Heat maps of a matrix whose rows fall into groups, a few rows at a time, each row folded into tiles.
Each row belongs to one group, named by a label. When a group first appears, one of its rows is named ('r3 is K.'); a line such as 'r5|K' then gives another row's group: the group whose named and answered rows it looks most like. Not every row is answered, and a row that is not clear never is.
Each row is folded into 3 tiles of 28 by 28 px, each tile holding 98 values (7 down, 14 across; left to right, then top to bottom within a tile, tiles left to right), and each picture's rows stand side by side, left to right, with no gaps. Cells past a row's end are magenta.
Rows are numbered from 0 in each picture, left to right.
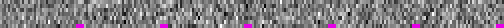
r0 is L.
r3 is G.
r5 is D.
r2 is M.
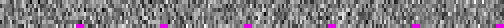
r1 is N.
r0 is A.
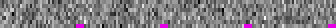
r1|L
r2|A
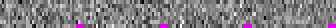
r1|N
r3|G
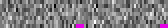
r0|M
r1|G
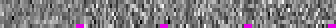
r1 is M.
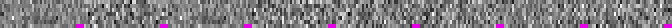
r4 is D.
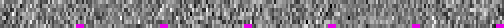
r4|G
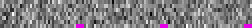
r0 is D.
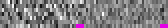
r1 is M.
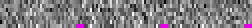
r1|M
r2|N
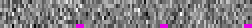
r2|D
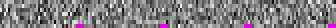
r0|M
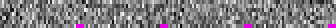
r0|D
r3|N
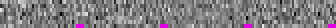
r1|G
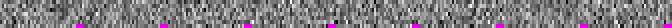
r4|A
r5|L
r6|L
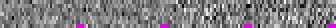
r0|G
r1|N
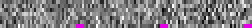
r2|M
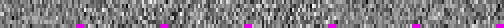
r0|G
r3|M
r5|M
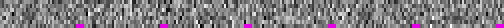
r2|N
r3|G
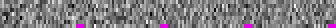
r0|D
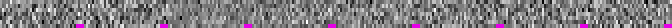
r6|A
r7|N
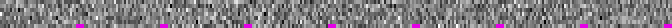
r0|N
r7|G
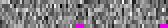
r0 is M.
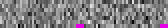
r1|N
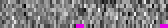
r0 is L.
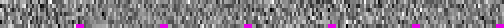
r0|A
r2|N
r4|G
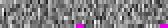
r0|A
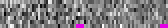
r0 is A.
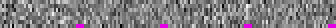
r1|L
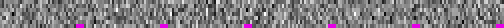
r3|D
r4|M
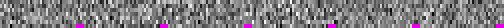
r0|G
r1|L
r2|A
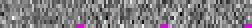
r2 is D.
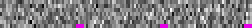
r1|G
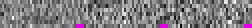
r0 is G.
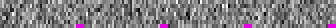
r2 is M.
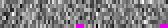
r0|D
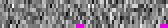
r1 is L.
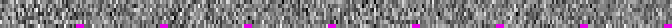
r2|D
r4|A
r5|M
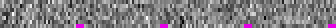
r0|D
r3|G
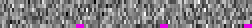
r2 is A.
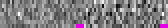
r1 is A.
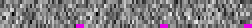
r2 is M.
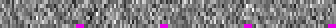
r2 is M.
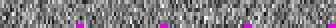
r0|D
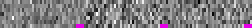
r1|D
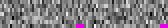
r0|G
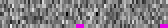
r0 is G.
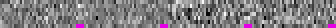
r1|G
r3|G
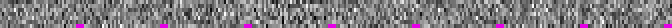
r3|N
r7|L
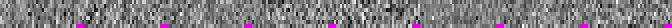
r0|L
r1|D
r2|D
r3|A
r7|G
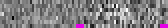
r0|G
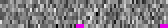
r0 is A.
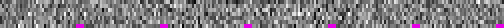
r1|N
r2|N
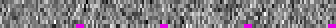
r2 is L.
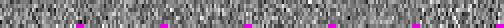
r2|A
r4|G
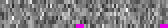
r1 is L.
